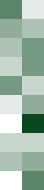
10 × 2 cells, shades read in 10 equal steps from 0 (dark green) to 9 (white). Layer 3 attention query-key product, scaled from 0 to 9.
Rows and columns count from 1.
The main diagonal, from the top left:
3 6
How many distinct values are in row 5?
2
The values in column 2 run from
0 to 8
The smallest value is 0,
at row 7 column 2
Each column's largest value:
9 8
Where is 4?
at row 3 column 2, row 4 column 2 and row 5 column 1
